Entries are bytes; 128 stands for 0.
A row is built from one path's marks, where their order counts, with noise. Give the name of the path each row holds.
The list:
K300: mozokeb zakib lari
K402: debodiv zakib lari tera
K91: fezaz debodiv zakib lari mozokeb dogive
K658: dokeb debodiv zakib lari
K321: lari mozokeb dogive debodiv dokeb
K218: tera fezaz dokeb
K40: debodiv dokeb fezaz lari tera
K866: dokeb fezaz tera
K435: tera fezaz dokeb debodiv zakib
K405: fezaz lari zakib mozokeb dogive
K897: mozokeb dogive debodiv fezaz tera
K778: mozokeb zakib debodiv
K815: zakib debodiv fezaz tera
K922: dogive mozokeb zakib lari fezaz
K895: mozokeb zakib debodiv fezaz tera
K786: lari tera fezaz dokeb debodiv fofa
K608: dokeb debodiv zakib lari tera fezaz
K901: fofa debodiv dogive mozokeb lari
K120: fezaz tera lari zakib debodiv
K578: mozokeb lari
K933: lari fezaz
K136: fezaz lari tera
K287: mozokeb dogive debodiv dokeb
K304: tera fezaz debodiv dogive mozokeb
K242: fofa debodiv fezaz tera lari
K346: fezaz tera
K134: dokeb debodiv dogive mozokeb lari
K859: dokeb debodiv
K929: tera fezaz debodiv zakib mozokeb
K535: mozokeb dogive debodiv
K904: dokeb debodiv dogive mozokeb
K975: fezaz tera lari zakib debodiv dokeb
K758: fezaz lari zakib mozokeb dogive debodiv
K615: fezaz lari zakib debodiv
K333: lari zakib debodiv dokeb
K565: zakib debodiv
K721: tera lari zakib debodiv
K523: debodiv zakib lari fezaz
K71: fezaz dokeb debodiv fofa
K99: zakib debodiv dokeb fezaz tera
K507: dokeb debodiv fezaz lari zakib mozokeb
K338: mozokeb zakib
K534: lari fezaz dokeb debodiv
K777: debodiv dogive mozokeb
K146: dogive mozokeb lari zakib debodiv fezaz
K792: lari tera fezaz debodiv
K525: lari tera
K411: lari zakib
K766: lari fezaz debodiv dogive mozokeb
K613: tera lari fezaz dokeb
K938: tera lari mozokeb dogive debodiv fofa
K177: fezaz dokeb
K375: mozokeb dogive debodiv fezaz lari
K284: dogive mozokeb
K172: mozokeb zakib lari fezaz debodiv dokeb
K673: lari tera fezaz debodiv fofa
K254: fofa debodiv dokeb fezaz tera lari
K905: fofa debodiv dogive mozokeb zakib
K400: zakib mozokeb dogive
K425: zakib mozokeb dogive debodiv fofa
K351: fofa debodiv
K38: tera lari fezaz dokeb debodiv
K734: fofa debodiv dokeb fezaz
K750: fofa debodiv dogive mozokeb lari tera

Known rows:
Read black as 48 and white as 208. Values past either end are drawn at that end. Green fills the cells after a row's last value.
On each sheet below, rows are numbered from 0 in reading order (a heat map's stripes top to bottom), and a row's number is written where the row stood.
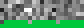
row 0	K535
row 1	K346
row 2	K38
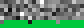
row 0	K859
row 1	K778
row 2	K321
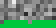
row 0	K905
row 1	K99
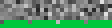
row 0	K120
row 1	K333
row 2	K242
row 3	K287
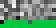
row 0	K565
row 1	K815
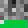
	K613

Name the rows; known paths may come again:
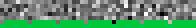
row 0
K287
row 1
K405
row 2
K333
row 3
K425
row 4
K565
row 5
K578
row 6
K242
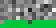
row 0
K375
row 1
K535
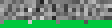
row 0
K99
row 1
K218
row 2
K975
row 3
K815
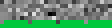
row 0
K792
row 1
K300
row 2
K615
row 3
K321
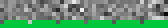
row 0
K758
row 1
K254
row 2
K777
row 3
K91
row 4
K146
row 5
K400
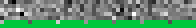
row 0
K933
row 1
K895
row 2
K613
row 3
K38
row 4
K859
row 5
K534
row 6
K120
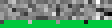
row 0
K929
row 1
K673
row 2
K134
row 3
K338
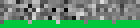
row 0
K402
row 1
K525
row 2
K71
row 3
K304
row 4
K172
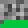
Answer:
K435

